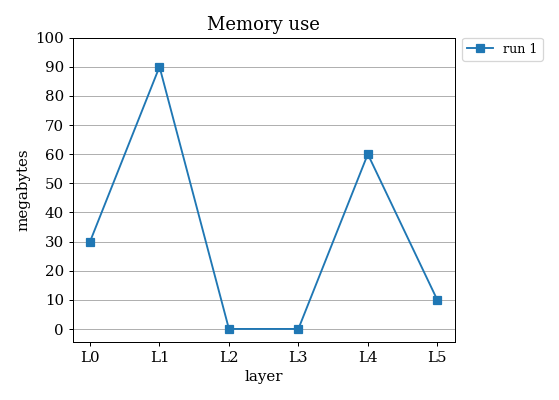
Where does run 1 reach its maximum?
L1
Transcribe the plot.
Title: Memory use
x-axis: layer, ticks L0 L1 L2 L3 L4 L5
y-axis: megabytes, ticks 0 10 20 30 40 50 60 70 80 90 100
Legend: run 1
Values:
run 1: 30 90 0 0 60 10
